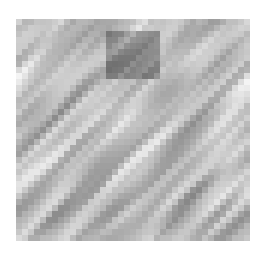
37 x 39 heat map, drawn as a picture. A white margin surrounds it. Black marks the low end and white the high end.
Overall the values sit about 70% of the way up the scale. The top middle is the ninth with the lowest average. There is no overall slope. An odd patch, lower than its surroundings, sits in the top middle. The grain runs diagonally up to the right.
